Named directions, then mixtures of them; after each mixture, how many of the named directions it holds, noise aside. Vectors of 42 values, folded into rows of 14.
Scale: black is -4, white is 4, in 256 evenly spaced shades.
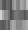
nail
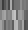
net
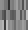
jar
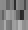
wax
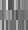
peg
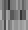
three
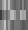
two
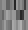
one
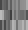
two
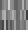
one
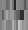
one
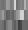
one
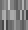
one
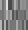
one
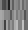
three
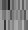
three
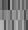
two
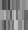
two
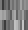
two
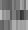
two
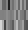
three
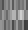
three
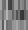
three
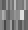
two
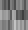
three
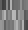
one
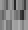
one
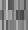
two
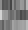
two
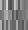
one
